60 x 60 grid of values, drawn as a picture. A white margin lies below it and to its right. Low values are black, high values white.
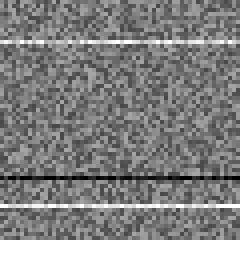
There is no overall slope. Overall the values sit about 50% of the way up the scale. A few values lie far out on both sides of the bulk. Rows 11, 45 and 52 differ from the rows beside them.
